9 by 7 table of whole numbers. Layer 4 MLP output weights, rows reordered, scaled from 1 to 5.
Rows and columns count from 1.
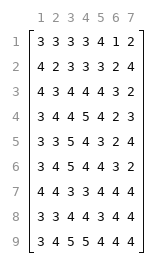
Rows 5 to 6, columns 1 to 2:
3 3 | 3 4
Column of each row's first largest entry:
5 1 1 4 3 3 1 3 3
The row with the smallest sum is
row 1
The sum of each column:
30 30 36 35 33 25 29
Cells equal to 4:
28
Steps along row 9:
up up same down same same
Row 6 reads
3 4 5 4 4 3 2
